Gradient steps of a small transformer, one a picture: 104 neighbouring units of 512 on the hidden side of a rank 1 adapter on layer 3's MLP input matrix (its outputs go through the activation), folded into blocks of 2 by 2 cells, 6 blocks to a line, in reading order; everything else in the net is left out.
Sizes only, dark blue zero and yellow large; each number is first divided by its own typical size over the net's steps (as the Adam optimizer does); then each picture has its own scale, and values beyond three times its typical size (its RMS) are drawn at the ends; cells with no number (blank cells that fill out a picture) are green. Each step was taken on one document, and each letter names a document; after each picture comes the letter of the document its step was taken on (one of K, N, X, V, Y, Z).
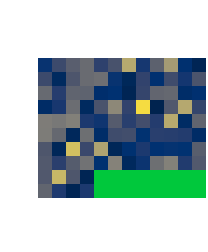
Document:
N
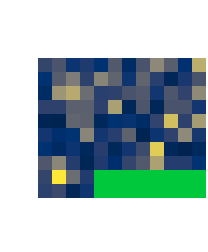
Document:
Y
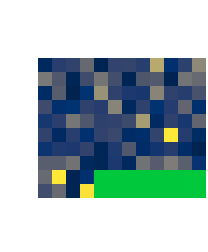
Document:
Y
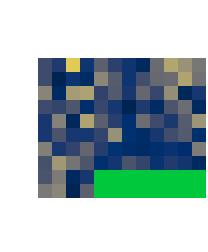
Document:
N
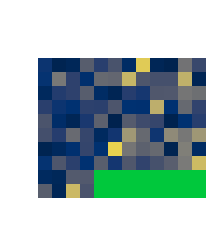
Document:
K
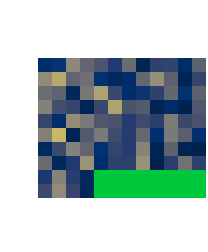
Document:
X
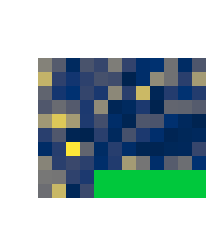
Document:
N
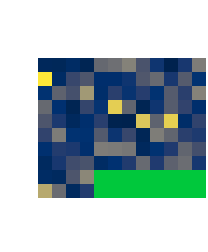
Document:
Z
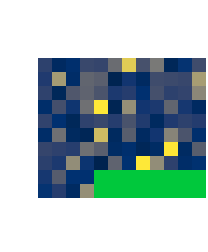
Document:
Y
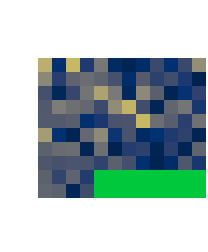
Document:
X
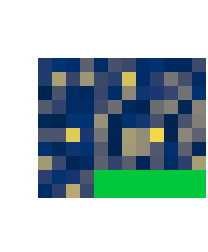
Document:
K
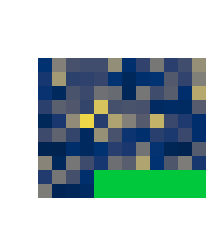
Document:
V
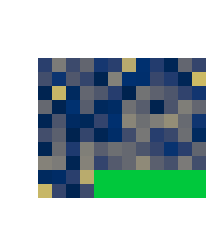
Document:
Z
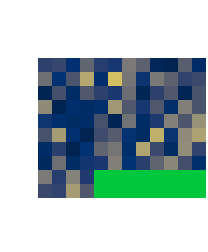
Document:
K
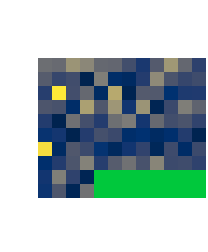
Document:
N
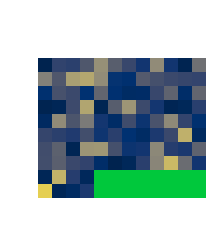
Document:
Y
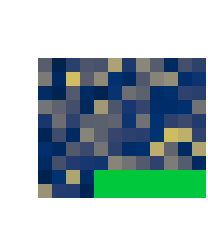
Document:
Y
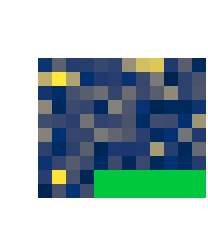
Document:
Y
